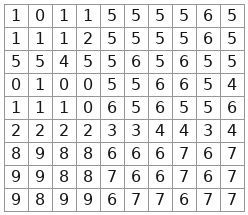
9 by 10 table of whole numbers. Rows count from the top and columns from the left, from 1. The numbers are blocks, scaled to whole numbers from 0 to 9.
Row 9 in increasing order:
6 6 7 7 7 7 8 9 9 9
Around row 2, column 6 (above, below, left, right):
5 6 5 5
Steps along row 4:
up down same up same up same down down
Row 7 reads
8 9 8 8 6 6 6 7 6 7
